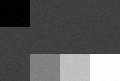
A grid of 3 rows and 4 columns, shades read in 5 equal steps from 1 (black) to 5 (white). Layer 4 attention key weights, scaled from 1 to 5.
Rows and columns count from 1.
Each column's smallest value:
1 2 2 2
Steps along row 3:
up up up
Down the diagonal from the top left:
1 2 4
